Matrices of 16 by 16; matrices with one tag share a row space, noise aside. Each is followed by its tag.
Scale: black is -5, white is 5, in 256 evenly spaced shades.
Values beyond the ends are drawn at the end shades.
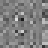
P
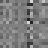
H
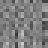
P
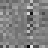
H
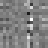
H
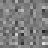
P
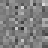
P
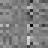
H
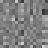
P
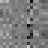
H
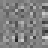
P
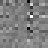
H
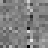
H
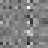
H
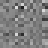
P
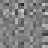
P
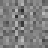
P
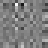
P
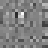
P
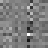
H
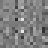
P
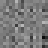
P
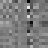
H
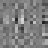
P
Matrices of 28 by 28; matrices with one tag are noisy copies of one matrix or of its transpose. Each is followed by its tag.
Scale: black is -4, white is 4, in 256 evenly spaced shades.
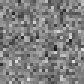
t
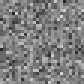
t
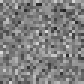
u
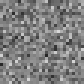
t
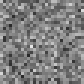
u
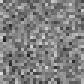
u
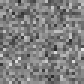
t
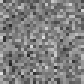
u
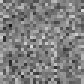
u
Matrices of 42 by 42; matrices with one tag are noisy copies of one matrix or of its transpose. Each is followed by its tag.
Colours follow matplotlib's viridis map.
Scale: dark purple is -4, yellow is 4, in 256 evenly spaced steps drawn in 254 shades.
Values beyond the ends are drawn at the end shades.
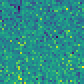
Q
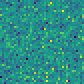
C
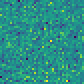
C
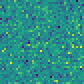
C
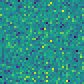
C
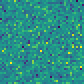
C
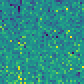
Q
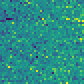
Q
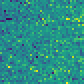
Q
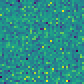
C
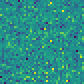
C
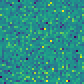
C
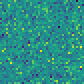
C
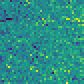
Q
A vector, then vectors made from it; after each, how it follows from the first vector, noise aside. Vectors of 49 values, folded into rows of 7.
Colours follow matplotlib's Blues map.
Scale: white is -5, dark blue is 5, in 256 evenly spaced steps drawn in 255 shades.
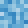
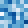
scaled up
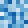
scaled up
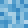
negated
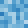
negated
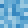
reversed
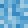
reversed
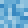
reversed
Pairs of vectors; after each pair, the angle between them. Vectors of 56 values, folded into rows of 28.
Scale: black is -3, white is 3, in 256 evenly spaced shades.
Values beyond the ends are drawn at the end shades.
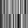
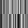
nearly parallel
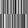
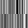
partly opposed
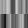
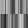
nearly parallel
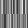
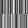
partly opposed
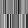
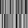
orthogonal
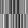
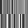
partly opposed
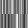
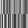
partly aligned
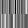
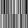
partly opposed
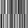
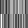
nearly opposite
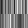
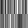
nearly parallel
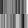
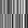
partly opposed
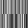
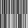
partly opposed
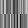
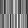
nearly opposite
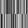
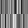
partly opposed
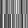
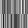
partly opposed
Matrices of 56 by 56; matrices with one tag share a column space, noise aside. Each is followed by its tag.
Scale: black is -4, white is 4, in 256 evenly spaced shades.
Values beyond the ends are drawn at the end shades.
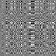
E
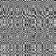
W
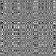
E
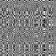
W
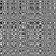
E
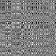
E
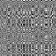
W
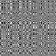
E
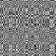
W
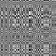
W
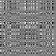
E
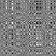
E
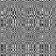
W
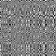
W
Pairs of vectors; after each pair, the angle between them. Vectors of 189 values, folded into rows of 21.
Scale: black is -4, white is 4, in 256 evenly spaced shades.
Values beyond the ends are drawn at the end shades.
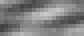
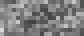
partly opposed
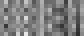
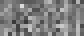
partly opposed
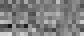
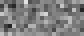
partly aligned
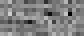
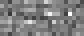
nearly opposite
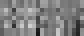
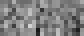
nearly parallel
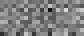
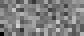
partly aligned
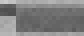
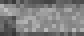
nearly opposite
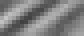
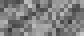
partly aligned
